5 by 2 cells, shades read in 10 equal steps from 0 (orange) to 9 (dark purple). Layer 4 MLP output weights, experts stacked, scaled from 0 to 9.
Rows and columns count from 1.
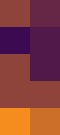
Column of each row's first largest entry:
2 1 2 1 2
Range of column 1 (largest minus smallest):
9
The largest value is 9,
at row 2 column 1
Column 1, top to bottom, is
5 9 5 5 0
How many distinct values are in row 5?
2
